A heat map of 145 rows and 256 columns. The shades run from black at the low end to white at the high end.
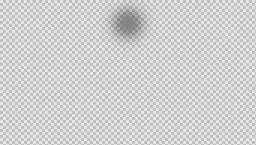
No single row or column stands out from its neighbours. The top middle is the ninth with the lowest average. On average the colour sits 80% of the way up the scale. One dip sinks in the top middle.
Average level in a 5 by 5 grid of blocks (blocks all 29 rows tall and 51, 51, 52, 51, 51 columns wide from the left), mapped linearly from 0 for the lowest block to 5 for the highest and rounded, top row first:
55055 / 55355 / 55555 / 55555 / 55555
